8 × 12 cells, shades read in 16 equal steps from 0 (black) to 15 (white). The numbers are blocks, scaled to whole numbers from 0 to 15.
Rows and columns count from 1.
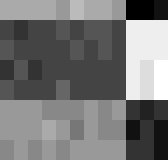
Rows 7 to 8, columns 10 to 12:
1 3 1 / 3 3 1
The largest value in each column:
10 10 10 10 9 11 10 10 9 14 14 15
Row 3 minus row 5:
0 0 0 0 -2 1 0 1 0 0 1 -1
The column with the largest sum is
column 12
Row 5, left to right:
5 4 4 4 6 4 4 4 4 14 13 15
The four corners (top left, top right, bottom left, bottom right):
10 1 8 1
